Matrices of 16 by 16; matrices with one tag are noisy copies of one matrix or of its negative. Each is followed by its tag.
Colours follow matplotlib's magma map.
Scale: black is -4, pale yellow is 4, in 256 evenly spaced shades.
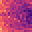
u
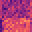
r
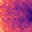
u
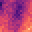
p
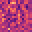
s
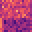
r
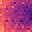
u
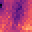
p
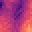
p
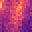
p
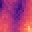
p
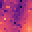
p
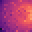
u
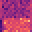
r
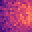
u
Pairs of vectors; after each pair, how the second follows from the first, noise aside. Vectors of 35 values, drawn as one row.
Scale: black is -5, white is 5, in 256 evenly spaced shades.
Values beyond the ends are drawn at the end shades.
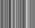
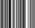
scaled up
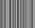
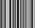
scaled up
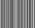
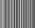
wrapped around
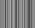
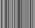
wrapped around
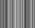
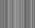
shrunk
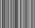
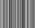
wrapped around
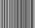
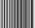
scaled up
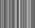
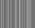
shrunk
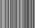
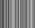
wrapped around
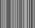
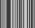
scaled up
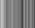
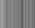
shrunk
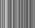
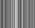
wrapped around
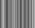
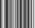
scaled up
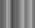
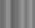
shrunk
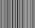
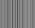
shrunk
